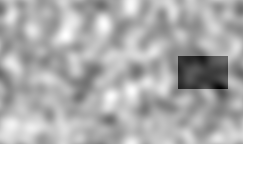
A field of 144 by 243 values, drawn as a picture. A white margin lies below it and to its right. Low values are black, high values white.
Histogram: skewed, a long tail of low values. Odd patch: lower, in the middle right. Ninth with the lowest average: middle right. Roughest part: middle right.
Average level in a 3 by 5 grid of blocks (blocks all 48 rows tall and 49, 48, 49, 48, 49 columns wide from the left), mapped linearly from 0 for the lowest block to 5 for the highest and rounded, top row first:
4 4 4 4 4 / 3 3 5 2 0 / 5 4 4 4 3
